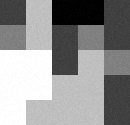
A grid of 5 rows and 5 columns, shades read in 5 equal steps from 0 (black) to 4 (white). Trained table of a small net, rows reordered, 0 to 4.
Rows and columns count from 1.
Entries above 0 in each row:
3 5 5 5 5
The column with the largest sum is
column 2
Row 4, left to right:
4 4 3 3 1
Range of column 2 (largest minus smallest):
1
